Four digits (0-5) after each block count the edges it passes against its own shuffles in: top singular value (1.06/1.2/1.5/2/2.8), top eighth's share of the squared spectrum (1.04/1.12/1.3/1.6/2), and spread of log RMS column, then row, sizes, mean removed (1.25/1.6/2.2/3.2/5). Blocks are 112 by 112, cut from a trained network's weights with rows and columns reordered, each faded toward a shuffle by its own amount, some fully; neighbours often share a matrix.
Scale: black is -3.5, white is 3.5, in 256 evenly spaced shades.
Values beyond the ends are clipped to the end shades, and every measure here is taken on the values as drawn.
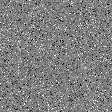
0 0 0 0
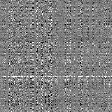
4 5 4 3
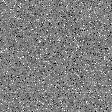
0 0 0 0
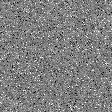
0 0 0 0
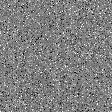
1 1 0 0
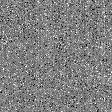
2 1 0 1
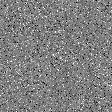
0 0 0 0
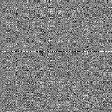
4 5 3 3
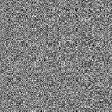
4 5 3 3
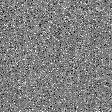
0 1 0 0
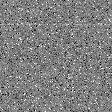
1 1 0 0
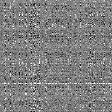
3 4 4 2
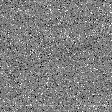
1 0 0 0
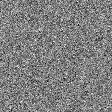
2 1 0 0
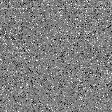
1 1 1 0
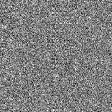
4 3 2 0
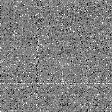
2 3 3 1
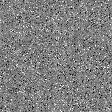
1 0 0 0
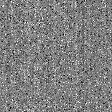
2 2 0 2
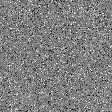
0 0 0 0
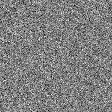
2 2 0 0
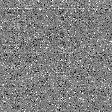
2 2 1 0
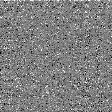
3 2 2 1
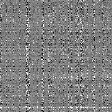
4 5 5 2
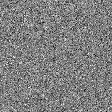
2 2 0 0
